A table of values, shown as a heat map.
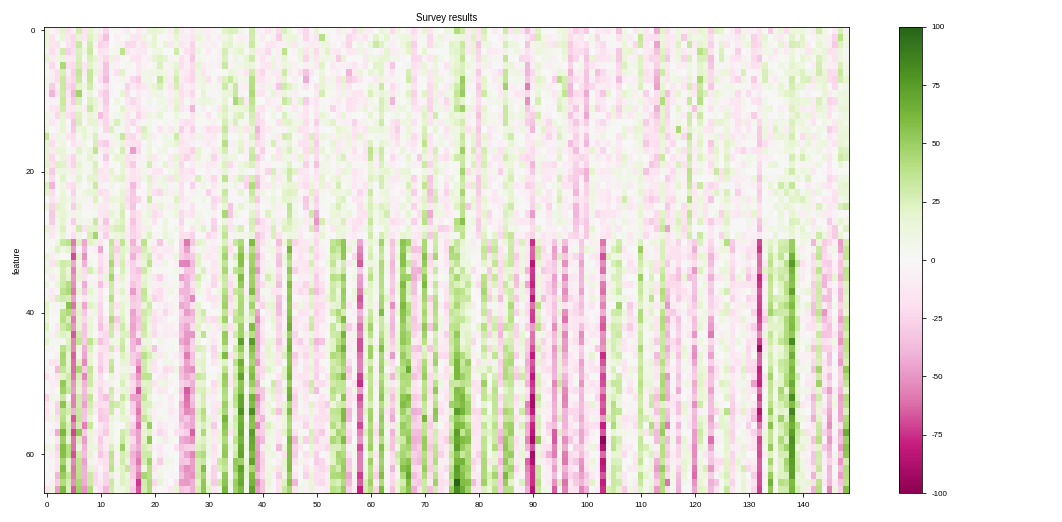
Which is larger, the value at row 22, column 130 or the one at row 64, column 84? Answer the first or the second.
the first
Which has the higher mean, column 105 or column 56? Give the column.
105
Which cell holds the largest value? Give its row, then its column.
64, 76
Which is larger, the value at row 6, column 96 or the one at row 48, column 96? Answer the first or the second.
the first
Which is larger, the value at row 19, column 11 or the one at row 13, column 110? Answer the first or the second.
the second
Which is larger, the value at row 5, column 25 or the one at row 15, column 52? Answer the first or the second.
the second
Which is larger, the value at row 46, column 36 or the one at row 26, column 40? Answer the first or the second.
the first
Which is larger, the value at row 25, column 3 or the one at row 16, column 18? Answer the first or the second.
the first
